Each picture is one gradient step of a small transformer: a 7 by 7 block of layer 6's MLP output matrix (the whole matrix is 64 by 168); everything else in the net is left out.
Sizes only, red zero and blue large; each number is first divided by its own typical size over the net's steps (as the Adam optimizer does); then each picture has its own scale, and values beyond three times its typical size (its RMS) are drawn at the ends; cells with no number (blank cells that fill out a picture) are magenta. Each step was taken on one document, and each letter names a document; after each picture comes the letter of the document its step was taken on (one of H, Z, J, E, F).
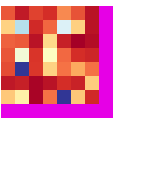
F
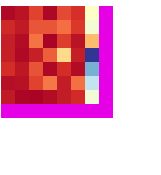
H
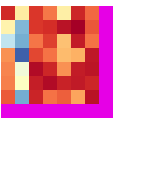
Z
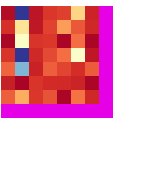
Z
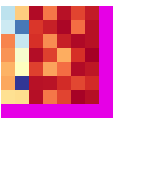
Z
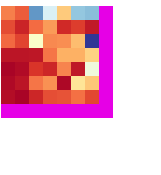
H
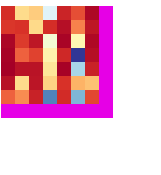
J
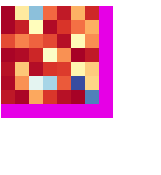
J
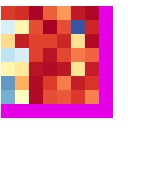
Z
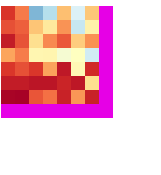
H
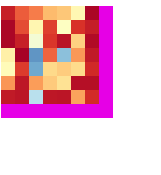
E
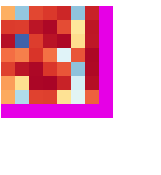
Z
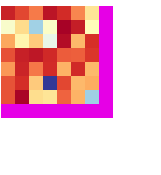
J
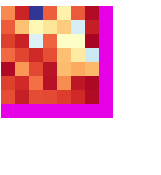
H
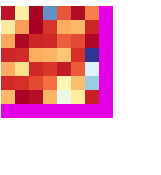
F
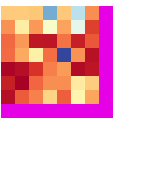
H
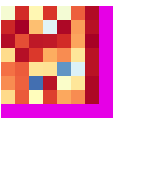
E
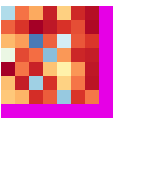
E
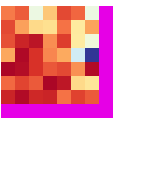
H
